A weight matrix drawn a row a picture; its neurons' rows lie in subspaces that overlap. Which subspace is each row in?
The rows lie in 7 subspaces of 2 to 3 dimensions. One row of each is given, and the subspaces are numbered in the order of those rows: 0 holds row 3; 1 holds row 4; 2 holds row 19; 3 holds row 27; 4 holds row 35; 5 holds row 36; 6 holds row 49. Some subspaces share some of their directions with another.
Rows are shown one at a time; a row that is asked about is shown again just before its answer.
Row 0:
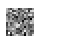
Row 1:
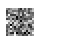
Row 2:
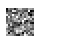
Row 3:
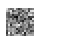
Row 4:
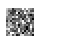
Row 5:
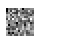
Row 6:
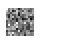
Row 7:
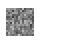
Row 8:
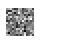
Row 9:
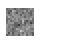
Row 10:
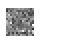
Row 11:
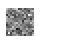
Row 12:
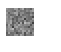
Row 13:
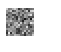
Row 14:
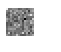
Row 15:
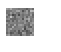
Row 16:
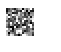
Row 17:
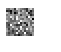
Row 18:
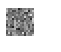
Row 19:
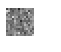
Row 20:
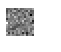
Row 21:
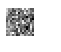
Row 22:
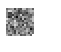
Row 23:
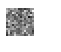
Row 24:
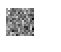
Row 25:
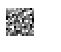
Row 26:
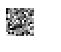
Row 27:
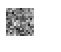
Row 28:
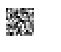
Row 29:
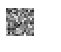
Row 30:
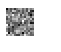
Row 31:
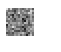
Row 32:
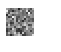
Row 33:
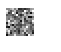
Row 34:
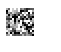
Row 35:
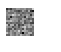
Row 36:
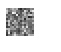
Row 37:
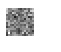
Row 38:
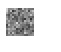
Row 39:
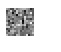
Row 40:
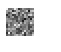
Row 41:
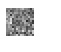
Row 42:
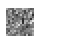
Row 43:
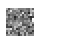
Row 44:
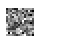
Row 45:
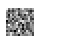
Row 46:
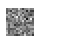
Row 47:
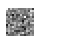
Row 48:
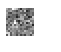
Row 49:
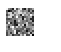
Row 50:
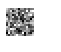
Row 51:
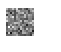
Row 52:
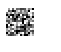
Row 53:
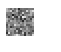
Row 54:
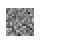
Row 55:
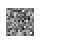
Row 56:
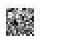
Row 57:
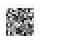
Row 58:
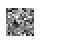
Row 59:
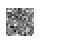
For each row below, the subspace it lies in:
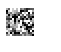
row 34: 2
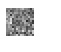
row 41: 3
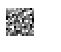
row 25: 2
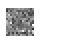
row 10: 3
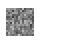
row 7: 2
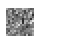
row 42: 5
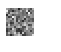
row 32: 2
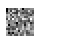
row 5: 1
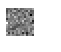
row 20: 3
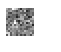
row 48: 6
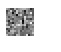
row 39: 5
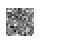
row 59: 6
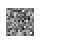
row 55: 4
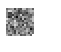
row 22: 6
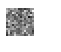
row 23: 5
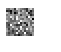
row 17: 0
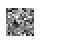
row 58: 6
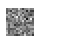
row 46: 6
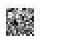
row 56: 6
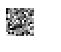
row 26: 3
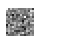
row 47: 4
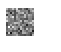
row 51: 0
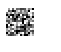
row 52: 4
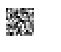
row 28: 1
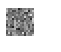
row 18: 2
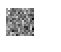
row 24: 1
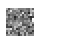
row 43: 2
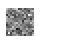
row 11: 0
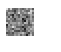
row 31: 4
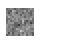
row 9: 5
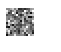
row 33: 5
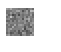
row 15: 4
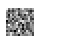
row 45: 1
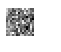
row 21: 1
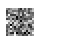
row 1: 3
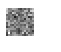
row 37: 5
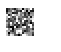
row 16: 2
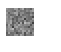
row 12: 3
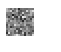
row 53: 6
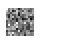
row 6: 1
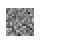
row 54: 2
